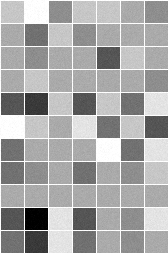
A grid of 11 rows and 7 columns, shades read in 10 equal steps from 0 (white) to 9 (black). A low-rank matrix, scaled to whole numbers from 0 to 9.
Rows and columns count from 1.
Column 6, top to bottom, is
3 3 2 3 5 2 5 4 3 4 4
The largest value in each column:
6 9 4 6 6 5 6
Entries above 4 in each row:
0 1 1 0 4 2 2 2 0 3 3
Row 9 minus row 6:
3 1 0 2 -2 1 -3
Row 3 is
3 4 3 3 6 2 3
